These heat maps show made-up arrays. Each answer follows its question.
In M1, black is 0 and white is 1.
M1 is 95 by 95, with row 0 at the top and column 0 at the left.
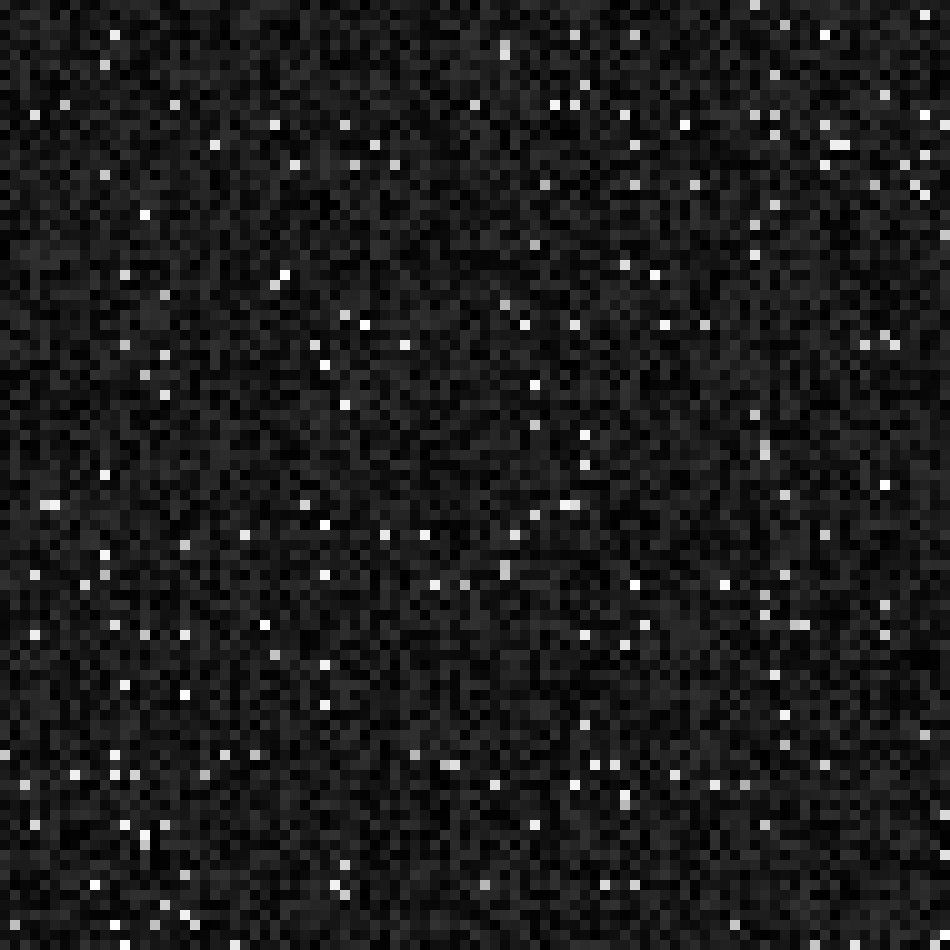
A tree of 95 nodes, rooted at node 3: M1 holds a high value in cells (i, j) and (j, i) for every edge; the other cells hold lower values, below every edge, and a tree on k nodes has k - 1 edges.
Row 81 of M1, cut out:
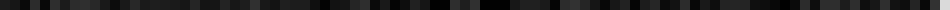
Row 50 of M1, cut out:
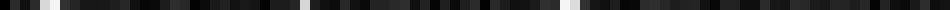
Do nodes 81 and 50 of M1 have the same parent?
no
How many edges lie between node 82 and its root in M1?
1
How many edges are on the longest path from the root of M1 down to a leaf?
4
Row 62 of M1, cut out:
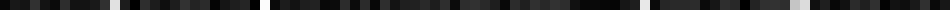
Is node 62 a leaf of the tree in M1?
no
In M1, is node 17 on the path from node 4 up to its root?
no
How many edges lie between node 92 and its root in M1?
2
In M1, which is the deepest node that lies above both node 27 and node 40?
12
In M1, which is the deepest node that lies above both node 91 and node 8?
63
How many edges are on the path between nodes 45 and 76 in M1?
1
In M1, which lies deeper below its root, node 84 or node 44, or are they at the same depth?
the same depth
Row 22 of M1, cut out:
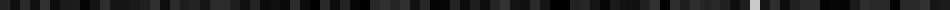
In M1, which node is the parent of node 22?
75
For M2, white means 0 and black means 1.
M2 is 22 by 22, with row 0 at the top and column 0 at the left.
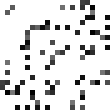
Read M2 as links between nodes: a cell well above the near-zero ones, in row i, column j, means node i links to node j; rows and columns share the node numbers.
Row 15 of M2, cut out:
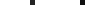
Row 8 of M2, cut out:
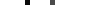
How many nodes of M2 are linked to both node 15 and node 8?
0
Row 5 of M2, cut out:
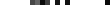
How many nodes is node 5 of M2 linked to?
7
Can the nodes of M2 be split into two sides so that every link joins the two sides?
no
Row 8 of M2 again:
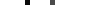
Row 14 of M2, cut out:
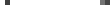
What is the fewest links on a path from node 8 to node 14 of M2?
3
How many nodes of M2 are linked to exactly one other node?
0
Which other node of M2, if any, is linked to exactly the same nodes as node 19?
node 15
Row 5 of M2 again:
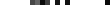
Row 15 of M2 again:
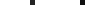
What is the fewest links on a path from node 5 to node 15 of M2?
2
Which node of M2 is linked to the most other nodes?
node 16
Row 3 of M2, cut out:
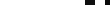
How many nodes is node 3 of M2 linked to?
3
